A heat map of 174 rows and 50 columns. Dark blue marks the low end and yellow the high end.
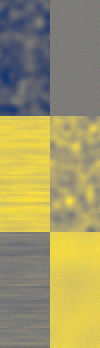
The table splits into 3 rows of 2 panels. Panel 1,1: low, blotchy. Panel 1,2: middling, flat. Panel 2,1: very high, streaked across, faint in contrast. Panel 2,2: high, blotchy. Panel 3,1: middling, streaked across, faint in contrast. Panel 3,2: very high, smooth, faint in contrast.
